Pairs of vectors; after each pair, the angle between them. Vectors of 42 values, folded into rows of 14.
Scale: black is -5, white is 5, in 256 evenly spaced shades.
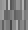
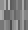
nearly parallel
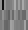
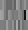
orthogonal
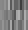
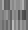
partly opposed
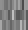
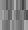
partly aligned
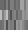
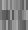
partly opposed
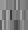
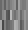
nearly opposite
